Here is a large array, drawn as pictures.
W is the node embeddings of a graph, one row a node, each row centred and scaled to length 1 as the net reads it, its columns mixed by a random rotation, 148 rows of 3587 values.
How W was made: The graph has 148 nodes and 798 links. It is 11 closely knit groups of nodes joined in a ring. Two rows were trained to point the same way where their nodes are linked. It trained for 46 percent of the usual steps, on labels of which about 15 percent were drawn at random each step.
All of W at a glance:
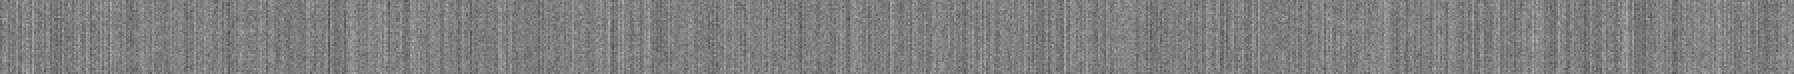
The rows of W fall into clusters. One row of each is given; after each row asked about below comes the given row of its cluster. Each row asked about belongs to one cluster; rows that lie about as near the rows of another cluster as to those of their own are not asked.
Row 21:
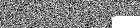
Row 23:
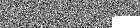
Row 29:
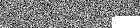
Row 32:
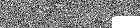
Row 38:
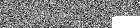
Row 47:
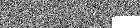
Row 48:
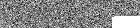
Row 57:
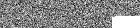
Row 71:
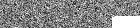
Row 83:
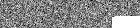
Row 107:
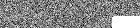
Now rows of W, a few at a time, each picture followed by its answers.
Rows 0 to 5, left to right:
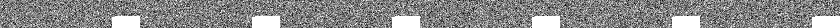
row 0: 48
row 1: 57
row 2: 21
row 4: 47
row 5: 29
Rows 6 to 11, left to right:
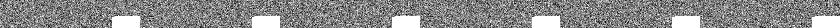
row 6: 21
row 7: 38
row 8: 83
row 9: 38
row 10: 23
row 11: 38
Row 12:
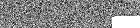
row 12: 48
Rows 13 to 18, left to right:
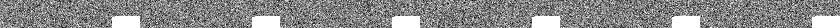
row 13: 38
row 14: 32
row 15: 32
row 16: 83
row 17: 38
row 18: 57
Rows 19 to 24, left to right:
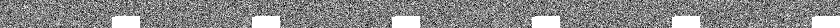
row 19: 38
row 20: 83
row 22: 48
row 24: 29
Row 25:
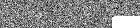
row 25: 107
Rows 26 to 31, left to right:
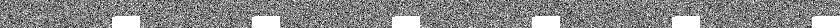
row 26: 47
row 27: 21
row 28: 23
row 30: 71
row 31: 48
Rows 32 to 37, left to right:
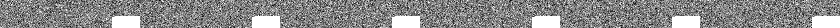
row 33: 21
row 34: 83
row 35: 83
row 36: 71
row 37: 71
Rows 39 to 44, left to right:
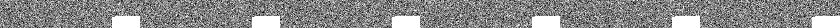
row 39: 71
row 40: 32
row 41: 48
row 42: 29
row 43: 71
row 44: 29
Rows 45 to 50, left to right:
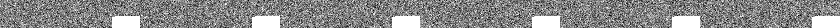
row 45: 23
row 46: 47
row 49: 32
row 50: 21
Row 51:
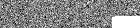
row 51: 48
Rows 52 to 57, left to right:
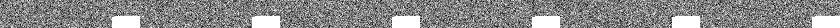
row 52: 21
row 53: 48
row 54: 71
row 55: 32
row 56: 47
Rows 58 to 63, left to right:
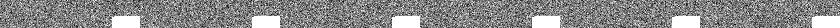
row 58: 32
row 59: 48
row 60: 47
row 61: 57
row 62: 38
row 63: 107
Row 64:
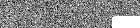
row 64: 107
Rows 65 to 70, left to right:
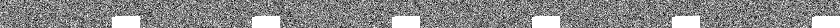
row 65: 29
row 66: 38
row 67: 38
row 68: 107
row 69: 29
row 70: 83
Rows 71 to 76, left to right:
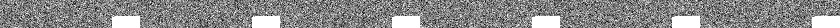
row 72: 47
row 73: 107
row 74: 29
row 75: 47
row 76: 48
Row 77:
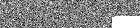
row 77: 83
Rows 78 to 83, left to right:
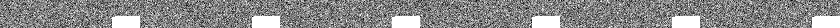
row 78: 47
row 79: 107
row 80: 29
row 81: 47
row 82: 29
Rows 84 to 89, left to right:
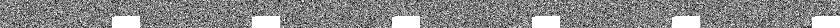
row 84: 23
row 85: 32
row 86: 21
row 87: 47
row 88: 83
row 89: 48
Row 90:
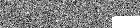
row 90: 71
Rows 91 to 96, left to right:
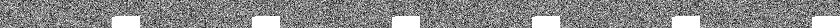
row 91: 38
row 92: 29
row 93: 32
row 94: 47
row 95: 29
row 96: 32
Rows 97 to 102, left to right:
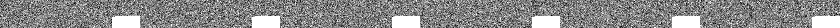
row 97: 47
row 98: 48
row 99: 107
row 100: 23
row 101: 38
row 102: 29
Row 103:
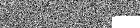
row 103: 83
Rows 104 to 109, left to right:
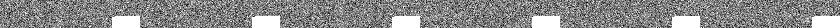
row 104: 71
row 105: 57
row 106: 71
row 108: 23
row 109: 23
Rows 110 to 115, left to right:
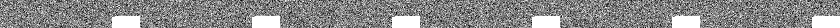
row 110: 38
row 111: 57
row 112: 71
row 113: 71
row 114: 57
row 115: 107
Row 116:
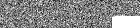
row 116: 57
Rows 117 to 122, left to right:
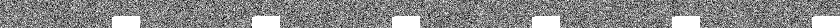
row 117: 107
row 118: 107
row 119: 71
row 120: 71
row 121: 32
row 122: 107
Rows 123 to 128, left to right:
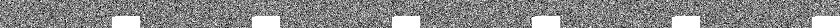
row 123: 29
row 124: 21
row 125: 23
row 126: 48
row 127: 38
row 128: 21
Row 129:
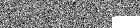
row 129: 71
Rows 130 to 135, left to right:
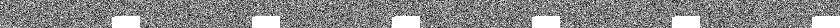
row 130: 48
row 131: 57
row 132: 83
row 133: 21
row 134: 23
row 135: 71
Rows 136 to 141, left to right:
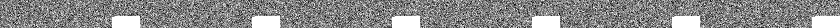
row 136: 48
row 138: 48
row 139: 23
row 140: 23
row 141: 21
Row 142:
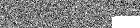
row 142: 48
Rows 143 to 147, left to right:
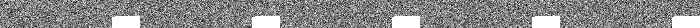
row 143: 71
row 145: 107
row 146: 47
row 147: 107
